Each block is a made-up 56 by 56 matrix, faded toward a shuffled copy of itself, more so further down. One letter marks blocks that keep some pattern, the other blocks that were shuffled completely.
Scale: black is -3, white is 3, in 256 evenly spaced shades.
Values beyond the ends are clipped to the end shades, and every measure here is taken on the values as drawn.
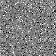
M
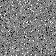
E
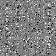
M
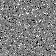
E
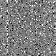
M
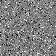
E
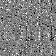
M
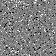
E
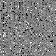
M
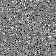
E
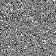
M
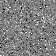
E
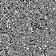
M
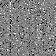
M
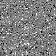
M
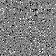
M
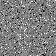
E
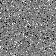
E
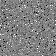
E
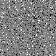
M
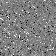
E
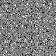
M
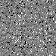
M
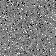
E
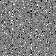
M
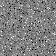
E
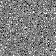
M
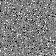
E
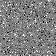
E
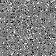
M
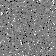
E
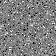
E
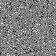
E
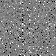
M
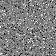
E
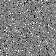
E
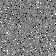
E
